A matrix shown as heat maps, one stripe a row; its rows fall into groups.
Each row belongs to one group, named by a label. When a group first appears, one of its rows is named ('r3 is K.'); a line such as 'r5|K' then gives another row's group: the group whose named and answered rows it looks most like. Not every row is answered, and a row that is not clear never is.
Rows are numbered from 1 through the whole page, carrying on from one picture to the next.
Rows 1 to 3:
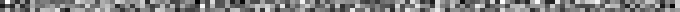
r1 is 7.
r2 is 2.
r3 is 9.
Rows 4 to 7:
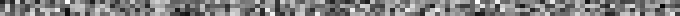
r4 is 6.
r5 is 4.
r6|9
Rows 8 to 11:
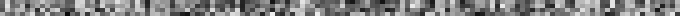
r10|7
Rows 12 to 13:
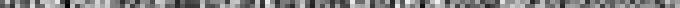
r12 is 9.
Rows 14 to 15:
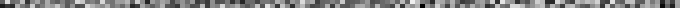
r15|2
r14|4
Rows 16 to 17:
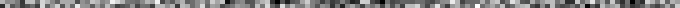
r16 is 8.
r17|9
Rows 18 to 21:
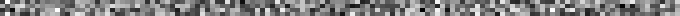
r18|7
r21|9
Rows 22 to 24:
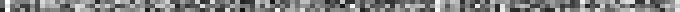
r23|9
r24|7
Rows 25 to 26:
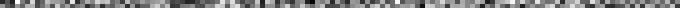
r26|6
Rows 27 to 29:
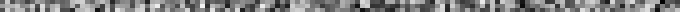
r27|4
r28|8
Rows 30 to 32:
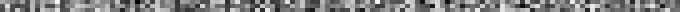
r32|9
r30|9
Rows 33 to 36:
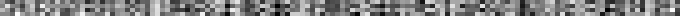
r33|6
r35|6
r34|8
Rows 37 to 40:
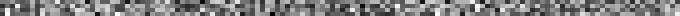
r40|7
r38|2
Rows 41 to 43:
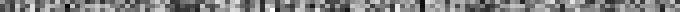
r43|6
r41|6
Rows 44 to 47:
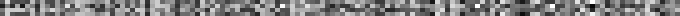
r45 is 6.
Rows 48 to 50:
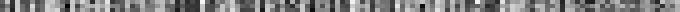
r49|2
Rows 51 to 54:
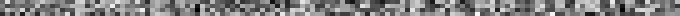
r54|6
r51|4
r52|4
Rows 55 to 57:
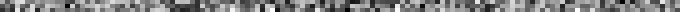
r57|6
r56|2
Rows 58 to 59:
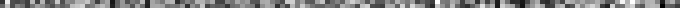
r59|4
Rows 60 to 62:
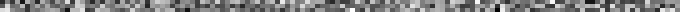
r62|9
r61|4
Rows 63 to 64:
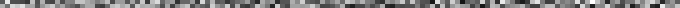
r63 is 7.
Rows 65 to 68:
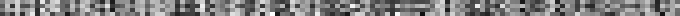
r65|8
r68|6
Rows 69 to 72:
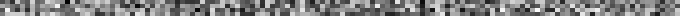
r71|7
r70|9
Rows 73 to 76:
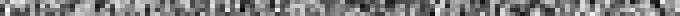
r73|8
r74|7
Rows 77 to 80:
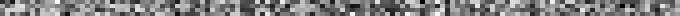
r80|9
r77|2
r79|8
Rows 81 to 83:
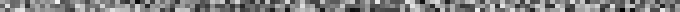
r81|9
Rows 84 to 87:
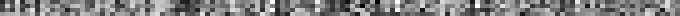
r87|8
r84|6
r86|6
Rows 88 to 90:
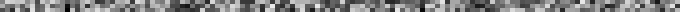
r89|6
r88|8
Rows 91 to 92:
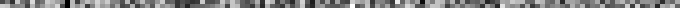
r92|9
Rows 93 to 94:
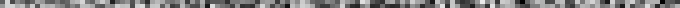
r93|4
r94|8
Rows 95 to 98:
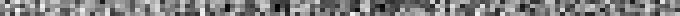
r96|8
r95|8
